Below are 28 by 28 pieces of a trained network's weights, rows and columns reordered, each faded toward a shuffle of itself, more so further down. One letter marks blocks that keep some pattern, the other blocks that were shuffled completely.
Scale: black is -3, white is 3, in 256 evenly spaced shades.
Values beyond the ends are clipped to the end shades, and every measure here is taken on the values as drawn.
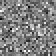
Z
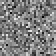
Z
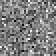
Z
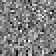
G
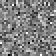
G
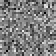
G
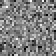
G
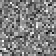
Z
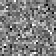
Z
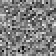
G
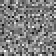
G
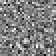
G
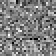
G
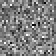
Z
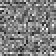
G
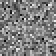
Z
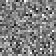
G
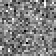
Z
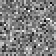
Z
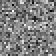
Z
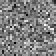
Z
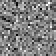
Z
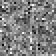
G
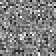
G
